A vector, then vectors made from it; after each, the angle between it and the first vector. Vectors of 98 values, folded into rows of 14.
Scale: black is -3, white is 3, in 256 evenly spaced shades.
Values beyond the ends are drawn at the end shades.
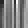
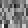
orthogonal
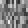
partly opposed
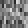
partly aligned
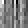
nearly opposite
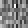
partly opposed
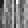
nearly parallel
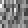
partly opposed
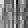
nearly opposite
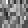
orthogonal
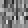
partly opposed
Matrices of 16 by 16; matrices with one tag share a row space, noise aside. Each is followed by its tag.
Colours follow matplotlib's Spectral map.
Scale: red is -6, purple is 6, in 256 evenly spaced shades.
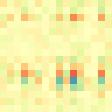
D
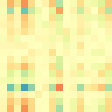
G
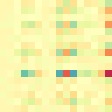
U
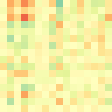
G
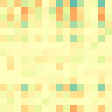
D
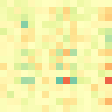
U
